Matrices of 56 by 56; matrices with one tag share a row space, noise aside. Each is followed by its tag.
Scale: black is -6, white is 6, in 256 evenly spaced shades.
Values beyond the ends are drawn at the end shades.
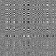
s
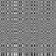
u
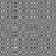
u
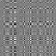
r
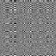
r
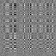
r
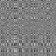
u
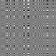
s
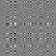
r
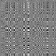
s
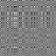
u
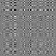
r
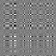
r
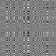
s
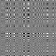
s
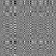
r
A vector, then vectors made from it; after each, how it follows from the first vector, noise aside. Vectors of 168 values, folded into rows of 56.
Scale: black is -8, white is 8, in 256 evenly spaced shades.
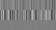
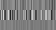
scaled up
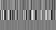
scaled up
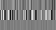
scaled up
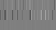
partly zeroed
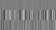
reversed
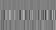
reversed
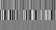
scaled up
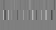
partly zeroed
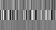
scaled up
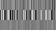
scaled up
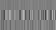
reversed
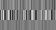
scaled up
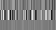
scaled up
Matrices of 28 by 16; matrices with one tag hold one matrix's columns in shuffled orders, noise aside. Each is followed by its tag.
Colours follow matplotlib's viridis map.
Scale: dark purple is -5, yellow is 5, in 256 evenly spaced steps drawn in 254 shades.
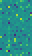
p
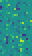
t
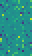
p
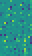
t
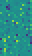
t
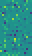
p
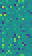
p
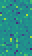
p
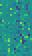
t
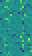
p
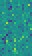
t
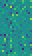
p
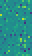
p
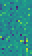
t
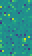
p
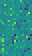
t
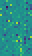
t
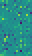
p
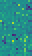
t
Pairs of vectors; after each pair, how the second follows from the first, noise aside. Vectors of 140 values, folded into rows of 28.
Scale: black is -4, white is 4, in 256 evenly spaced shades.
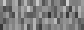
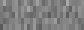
shrunk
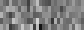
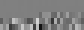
partly zeroed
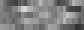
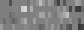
partly zeroed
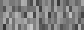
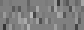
partly zeroed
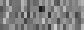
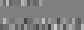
partly zeroed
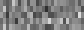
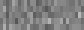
shrunk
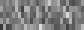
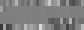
partly zeroed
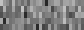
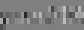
partly zeroed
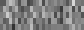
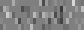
partly zeroed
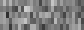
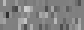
partly zeroed
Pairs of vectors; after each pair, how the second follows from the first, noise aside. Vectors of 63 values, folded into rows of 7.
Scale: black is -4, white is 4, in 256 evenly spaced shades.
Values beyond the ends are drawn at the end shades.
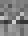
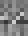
copied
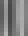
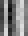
scaled up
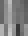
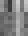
reversed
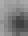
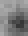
copied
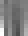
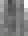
reversed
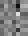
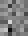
reversed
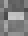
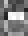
scaled up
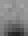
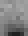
copied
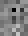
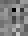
copied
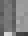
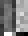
scaled up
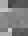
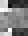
scaled up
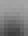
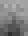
copied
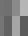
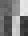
scaled up
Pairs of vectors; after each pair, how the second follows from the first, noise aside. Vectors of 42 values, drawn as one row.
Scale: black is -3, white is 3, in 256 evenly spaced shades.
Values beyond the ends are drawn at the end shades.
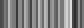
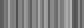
shrunk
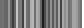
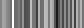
wrapped around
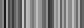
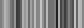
wrapped around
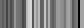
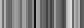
wrapped around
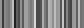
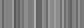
shrunk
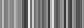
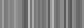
shrunk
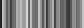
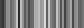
wrapped around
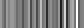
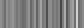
shrunk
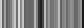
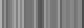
shrunk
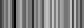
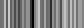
wrapped around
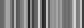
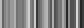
wrapped around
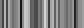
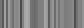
shrunk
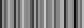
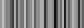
wrapped around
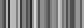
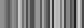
wrapped around
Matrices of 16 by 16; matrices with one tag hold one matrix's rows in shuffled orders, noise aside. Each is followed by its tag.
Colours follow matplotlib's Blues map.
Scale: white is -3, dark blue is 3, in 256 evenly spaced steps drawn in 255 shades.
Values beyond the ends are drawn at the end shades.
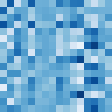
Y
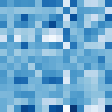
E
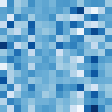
Y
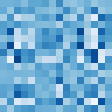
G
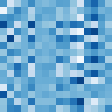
Y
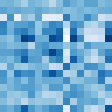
E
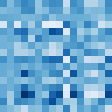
E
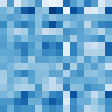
E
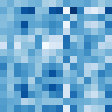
E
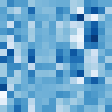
Y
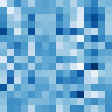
Y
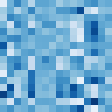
Y
